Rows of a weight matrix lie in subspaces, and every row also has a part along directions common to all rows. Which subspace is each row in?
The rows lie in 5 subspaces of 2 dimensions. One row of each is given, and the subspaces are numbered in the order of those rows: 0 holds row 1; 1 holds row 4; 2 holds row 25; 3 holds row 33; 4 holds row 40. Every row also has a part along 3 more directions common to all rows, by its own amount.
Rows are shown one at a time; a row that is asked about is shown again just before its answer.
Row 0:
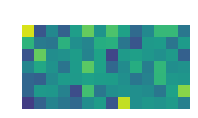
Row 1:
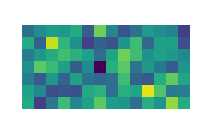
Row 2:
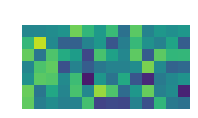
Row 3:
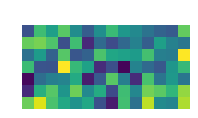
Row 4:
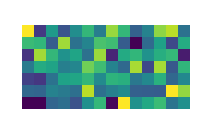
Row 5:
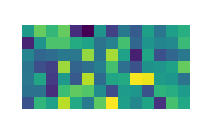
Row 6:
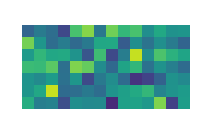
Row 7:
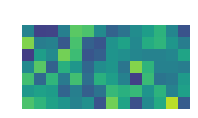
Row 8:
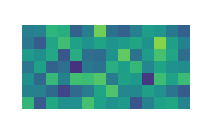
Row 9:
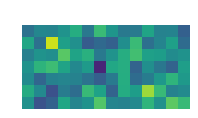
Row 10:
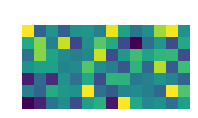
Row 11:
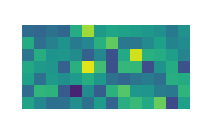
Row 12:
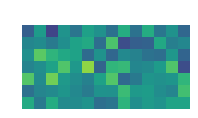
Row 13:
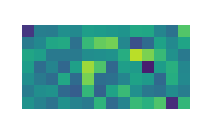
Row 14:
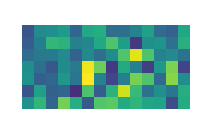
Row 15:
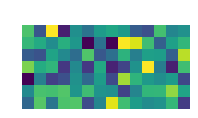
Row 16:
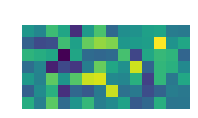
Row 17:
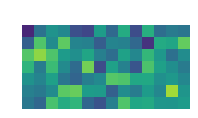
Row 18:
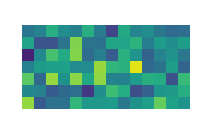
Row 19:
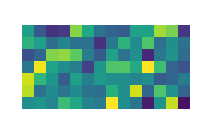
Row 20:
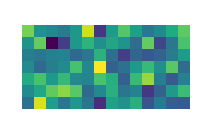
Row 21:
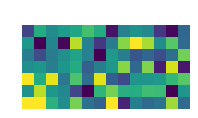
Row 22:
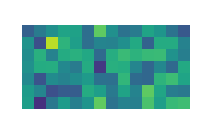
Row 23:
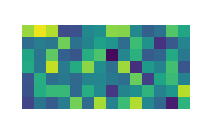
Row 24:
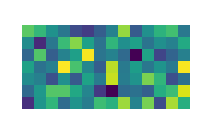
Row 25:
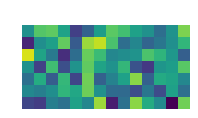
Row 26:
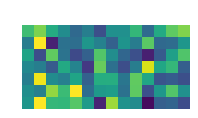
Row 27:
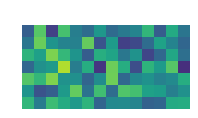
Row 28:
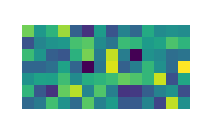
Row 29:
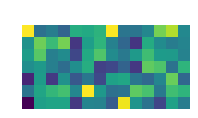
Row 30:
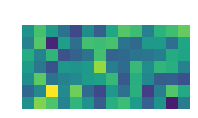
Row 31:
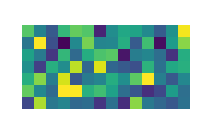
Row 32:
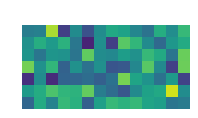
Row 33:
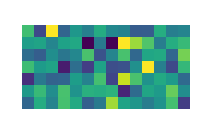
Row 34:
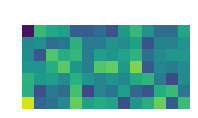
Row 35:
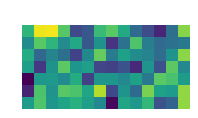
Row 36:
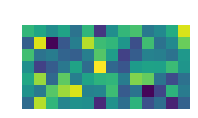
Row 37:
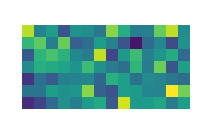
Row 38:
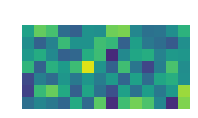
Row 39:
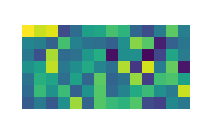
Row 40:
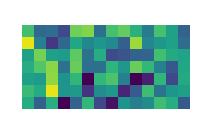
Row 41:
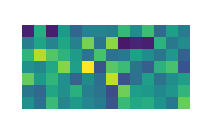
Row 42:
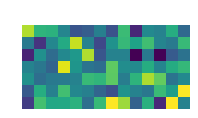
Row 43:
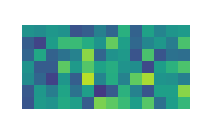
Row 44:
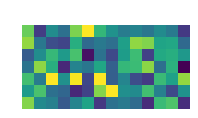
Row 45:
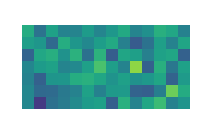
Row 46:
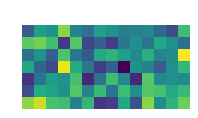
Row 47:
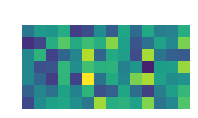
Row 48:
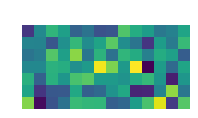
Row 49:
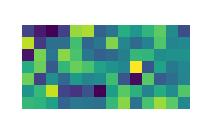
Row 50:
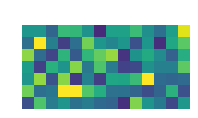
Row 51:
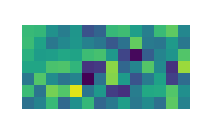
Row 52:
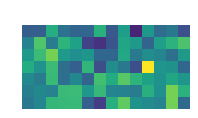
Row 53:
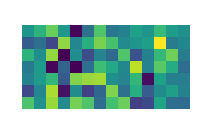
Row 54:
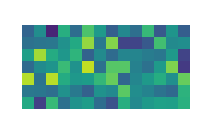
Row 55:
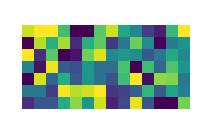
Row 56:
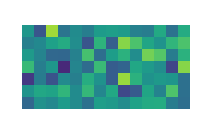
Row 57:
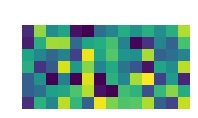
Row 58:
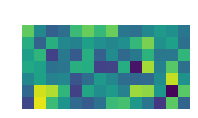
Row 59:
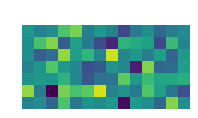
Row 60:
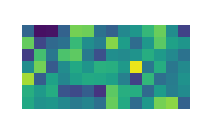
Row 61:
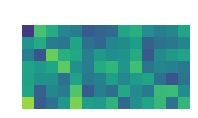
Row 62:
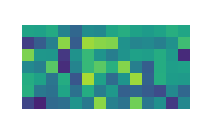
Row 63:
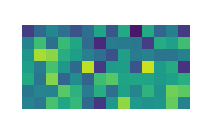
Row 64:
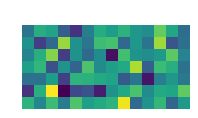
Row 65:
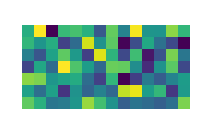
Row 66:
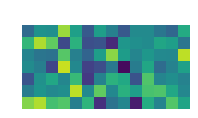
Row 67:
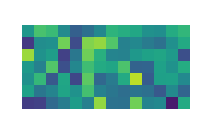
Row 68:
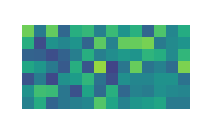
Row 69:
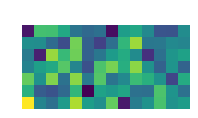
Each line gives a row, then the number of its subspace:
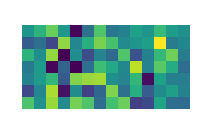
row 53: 0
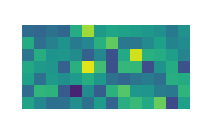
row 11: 4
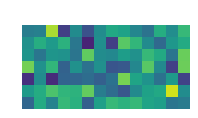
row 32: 3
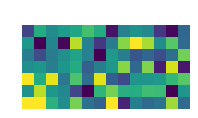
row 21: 1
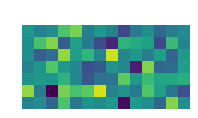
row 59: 0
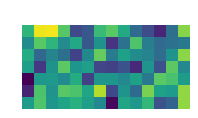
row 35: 2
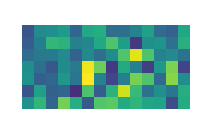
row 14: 4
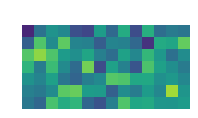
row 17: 3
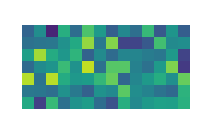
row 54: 3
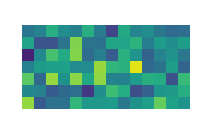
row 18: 1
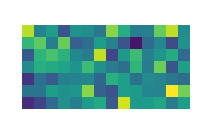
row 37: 1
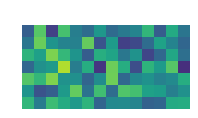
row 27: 3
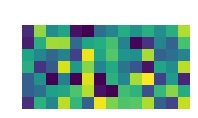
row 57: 4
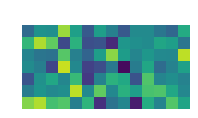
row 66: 2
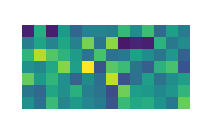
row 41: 3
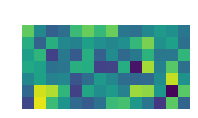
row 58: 1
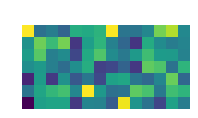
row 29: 1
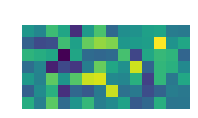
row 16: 0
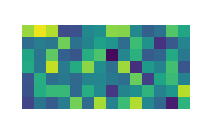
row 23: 2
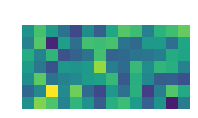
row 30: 0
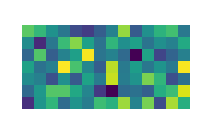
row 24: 4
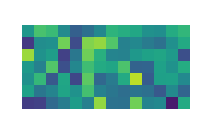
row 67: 2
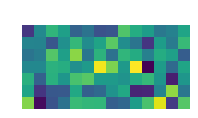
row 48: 1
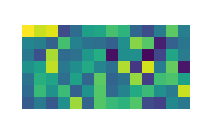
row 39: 2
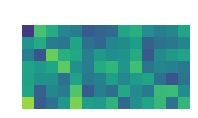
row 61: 1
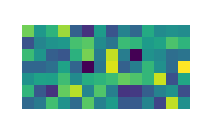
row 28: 4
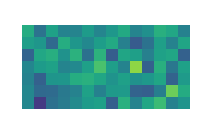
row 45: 1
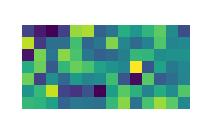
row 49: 2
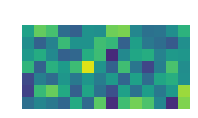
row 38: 2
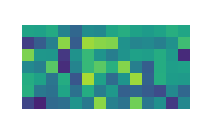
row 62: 2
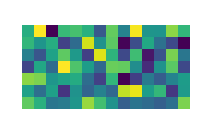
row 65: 3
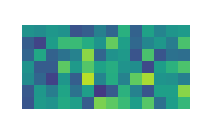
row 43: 4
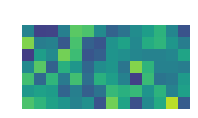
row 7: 2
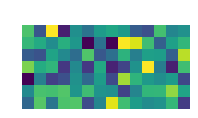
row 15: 3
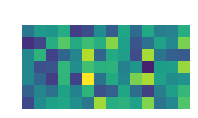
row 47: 4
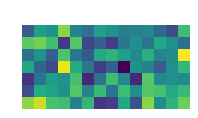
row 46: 2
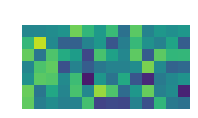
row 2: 4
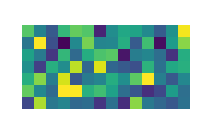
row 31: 0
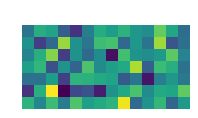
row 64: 0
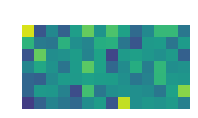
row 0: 1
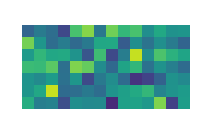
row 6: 4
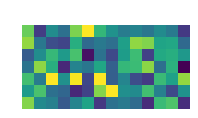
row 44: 4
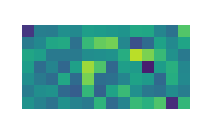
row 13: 4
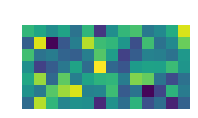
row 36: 0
